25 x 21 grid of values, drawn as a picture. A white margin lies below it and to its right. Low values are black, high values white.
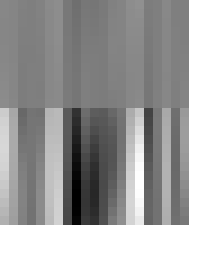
A horizontal seam about 50% of the way down splits the table, and the top part is calmer. Values change most from cell to cell in the bottom right. There is no overall slope. The ninth with the lowest average is the bottom middle. Streaks run downward.
